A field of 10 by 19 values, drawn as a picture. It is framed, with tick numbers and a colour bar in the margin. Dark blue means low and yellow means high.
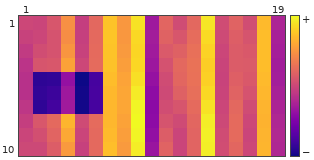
On average the colour sits 60% of the way up the scale. Streaks run downward. In the middle left lies a patch that is lower than the rest. The middle left is the ninth with the lowest average.
